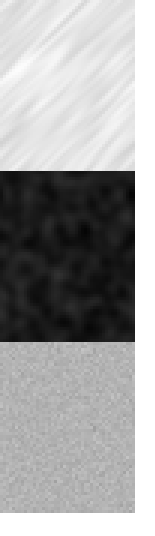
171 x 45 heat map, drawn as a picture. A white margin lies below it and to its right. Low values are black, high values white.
The table splits into 3 rows of 1 panel. Panel 1,1: very high, slanting up to the right, faint in contrast. Panel 2,1: very low, blotchy, faint in contrast. Panel 3,1: high, fine-grained, faint in contrast.
